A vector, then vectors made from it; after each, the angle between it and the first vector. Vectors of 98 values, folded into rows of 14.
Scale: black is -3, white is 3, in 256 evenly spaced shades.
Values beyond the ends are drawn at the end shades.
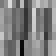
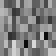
orthogonal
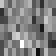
partly opposed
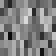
partly opposed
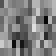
partly aligned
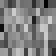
partly opposed
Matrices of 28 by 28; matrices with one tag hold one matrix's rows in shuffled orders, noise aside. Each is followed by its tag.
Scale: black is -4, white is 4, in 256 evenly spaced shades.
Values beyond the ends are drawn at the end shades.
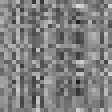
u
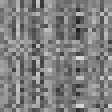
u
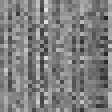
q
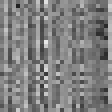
q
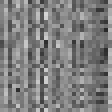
q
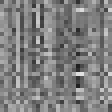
u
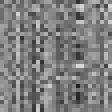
u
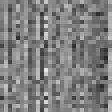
q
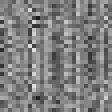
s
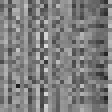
q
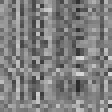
u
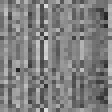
q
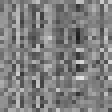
u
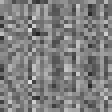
s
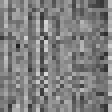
q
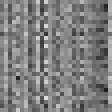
q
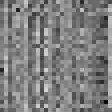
q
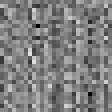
s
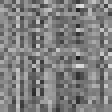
u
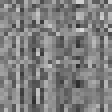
u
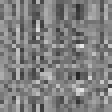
u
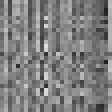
q
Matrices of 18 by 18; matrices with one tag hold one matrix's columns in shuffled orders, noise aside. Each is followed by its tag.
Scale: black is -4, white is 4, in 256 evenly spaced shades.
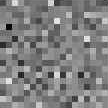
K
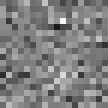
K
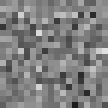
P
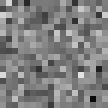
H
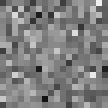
H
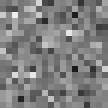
H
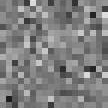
H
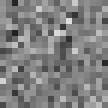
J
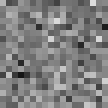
K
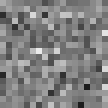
P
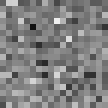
K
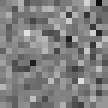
J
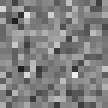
H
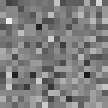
K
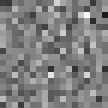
H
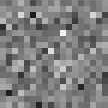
P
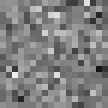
H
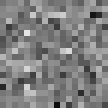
P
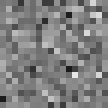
H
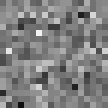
P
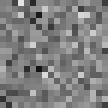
H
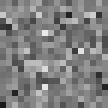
P
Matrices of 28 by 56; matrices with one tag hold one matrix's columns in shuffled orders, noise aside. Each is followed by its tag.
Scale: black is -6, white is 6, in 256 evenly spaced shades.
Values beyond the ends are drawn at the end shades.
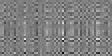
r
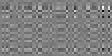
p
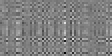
r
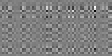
p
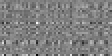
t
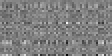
t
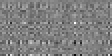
t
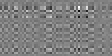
p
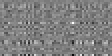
t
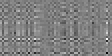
r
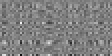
t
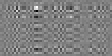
p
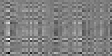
r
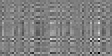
r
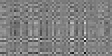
r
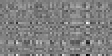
t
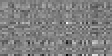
t
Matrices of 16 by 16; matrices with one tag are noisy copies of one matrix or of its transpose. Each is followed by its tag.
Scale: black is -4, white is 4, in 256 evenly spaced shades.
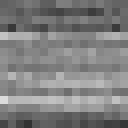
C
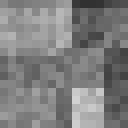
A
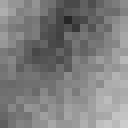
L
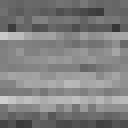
C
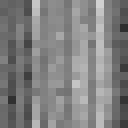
C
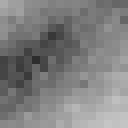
L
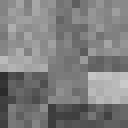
A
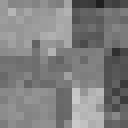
A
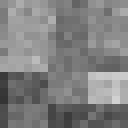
A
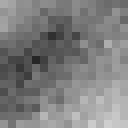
L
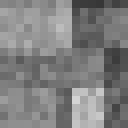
A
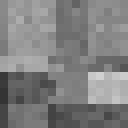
A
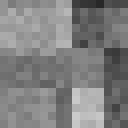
A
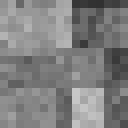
A
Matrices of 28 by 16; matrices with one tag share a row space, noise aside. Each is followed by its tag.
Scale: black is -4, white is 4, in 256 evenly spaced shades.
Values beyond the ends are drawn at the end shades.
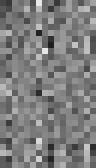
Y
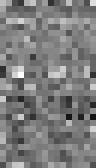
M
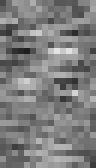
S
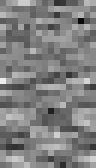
S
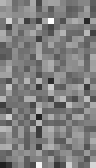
Y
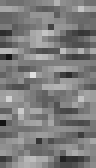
S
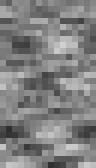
S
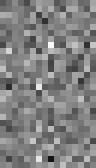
Y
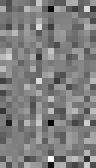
Y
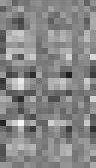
M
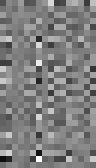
Y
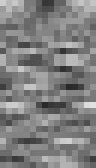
S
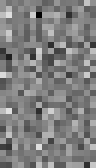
Y
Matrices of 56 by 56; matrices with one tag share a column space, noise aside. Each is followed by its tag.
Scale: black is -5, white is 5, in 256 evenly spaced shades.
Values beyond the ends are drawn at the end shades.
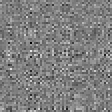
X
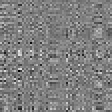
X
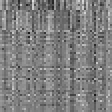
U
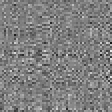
X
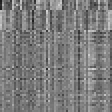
U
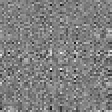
X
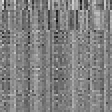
U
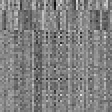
U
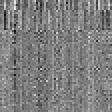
U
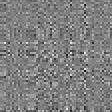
X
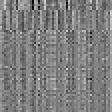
U
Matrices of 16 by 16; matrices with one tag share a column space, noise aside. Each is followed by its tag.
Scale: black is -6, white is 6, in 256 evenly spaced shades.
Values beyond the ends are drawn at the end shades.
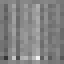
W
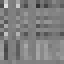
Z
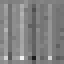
W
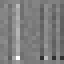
W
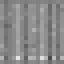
W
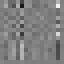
Z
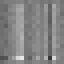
W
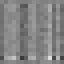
W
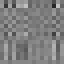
Z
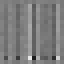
W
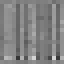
W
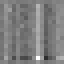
W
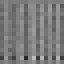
W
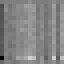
W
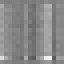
W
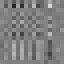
Z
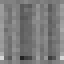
W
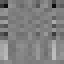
Z
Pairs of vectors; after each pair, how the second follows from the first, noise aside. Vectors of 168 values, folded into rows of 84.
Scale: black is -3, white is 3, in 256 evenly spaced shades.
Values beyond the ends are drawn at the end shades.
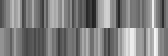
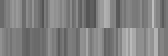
shrunk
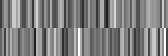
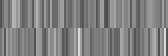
shrunk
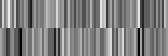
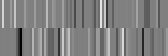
partly zeroed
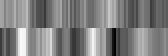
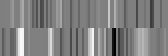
partly zeroed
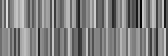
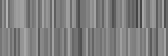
shrunk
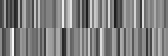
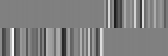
partly zeroed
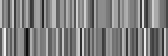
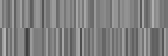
shrunk
